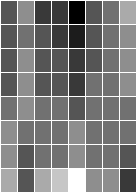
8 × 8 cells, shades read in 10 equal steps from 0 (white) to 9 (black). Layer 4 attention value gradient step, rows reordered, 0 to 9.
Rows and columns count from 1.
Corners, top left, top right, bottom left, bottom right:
6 3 3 7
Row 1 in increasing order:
3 4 5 6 6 7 7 9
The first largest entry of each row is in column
5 5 5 5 5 2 2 8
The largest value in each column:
6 6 7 7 9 6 5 7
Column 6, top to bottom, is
6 6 6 5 5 5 5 4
